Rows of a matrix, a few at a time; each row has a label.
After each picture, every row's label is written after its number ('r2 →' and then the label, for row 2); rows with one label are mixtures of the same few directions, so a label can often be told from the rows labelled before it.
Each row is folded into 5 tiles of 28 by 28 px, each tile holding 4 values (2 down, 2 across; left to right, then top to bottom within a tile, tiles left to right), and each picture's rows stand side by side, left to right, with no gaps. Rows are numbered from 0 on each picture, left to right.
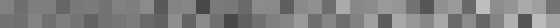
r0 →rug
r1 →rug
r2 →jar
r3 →jar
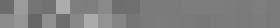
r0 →rug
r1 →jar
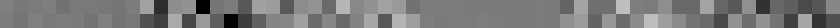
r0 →jar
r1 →rug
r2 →jar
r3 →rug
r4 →rug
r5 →jar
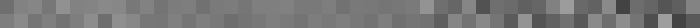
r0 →jar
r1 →rug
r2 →jar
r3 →jar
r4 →jar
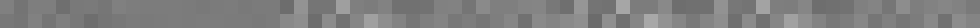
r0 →rug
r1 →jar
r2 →rug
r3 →jar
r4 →rug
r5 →rug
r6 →jar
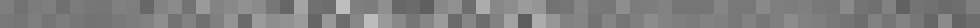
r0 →rug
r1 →jar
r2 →rug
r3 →jar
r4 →rug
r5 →rug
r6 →jar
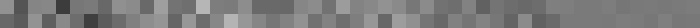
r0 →rug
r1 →rug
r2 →jar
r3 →jar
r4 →jar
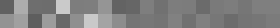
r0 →rug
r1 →rug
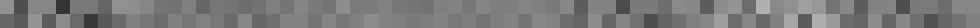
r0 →rug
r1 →jar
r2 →rug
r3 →jar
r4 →rug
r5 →jar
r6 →rug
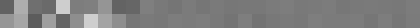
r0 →rug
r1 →jar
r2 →jar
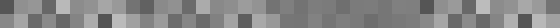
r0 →jar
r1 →jar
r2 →rug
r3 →jar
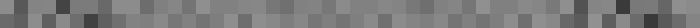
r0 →rug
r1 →jar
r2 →jar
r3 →jar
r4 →rug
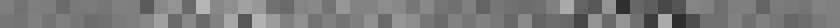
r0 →rug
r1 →jar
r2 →jar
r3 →jar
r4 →jar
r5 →rug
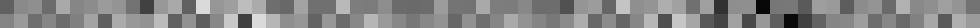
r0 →jar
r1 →jar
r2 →rug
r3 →rug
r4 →jar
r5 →rug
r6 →jar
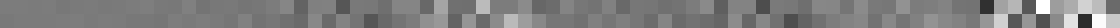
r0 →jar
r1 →jar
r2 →rug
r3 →rug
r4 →jar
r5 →rug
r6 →rug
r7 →jar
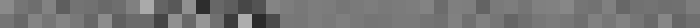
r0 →jar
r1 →jar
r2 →rug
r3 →rug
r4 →jar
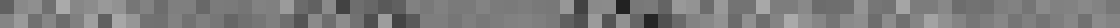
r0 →jar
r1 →rug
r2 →jar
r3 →rug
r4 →rug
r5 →rug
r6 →rug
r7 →jar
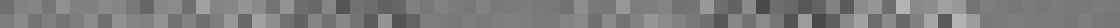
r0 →jar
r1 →jar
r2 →jar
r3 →rug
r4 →rug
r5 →jar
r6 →jar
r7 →jar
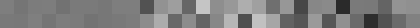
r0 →rug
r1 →jar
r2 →rug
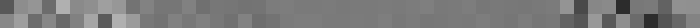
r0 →jar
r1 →jar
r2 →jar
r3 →jar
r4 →rug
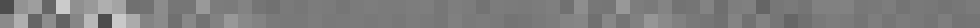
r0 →jar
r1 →rug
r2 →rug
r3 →rug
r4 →rug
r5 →rug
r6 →jar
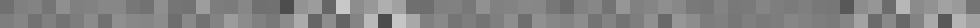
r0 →jar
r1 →rug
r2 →jar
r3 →jar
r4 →jar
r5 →rug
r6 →jar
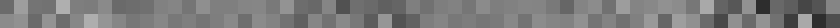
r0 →rug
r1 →jar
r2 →jar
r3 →jar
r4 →jar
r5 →jar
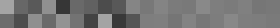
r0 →jar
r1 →rug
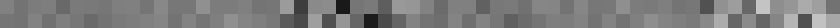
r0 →rug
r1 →rug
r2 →rug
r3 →rug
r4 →rug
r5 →jar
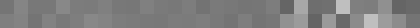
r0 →rug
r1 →jar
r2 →rug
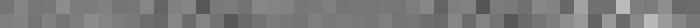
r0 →rug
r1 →rug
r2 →jar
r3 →rug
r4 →rug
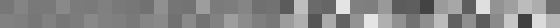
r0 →rug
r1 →rug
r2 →rug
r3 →jar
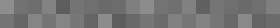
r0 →jar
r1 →jar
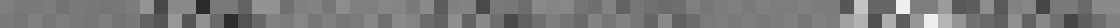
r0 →jar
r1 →rug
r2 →jar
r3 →rug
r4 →jar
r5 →jar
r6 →rug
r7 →rug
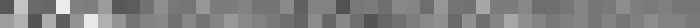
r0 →rug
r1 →rug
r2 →rug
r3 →rug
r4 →rug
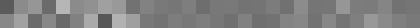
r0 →jar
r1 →jar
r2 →rug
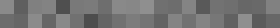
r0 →rug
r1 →jar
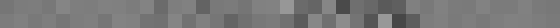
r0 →jar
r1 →rug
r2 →jar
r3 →rug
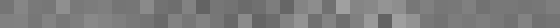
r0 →rug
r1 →jar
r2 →jar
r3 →jar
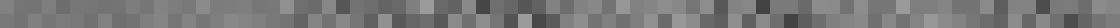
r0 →jar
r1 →rug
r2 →jar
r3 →jar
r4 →jar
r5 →rug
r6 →rug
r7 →rug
